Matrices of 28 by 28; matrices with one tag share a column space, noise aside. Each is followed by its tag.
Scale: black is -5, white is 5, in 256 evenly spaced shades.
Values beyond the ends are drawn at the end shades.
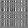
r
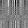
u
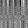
u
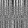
u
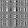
r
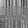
u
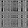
r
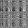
r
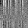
u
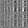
r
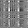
r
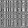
r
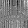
u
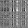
r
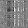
r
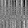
u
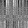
u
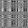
r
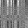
u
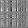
r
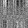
u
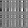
r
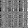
r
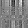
u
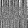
u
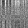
u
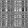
r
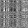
r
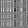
r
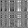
r
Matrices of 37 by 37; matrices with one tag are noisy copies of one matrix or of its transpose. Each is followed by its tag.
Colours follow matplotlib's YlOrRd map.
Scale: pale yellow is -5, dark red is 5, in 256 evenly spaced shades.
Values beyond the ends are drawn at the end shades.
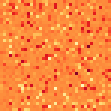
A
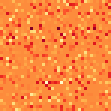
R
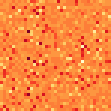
R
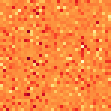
R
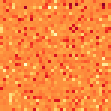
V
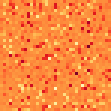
A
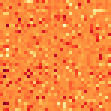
V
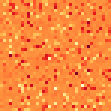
A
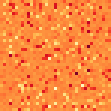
A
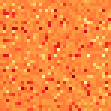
A
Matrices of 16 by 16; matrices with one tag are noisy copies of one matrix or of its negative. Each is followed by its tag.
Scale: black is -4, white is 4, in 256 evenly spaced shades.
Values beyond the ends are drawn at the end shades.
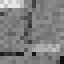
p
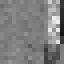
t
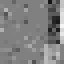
t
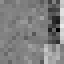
t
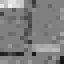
p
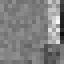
t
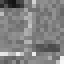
p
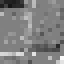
p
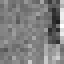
t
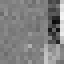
t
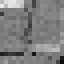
p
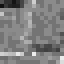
p
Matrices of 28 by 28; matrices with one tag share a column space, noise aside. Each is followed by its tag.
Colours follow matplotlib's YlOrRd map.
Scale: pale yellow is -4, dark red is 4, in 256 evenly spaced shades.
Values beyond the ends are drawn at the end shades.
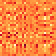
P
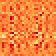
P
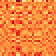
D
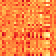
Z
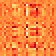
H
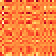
D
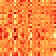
Z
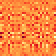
P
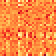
Z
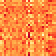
Z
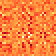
P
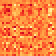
H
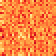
Z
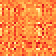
H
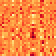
Z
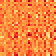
Z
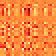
H
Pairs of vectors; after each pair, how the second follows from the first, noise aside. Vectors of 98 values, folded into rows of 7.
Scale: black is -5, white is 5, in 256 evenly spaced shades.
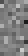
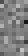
copied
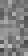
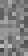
copied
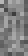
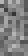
copied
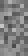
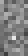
shuffled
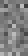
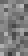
sign-scrambled
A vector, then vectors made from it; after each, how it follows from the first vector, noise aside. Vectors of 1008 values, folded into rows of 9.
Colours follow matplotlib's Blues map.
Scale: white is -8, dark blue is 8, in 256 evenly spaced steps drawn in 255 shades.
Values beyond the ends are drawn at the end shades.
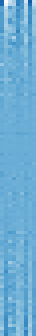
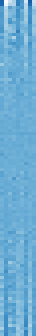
copied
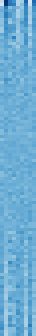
negated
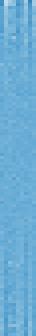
shrunk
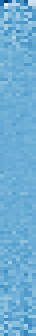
sign-scrambled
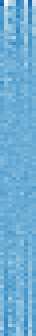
copied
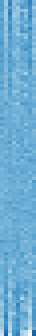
reversed
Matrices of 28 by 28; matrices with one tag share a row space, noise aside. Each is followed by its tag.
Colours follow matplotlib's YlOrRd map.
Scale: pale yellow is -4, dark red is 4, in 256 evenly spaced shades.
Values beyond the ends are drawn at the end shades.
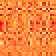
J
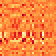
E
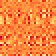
J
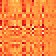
E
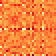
E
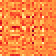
E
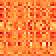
J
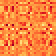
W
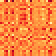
W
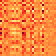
E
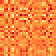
W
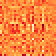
E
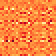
W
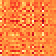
E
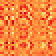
W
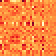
E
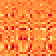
W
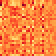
E
